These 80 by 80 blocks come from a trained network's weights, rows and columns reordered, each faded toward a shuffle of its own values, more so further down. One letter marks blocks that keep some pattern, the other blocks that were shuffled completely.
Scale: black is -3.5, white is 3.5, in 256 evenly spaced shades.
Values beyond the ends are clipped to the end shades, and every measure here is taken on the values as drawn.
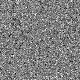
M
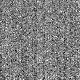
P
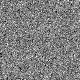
M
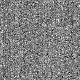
P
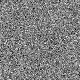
M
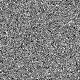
M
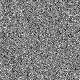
M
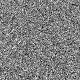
M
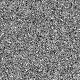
M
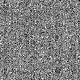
P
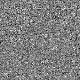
P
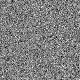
M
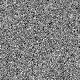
M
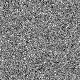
M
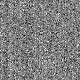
P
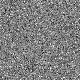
M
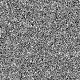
P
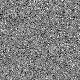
M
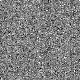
P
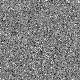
M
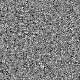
P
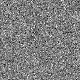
P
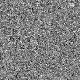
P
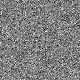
M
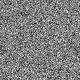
M
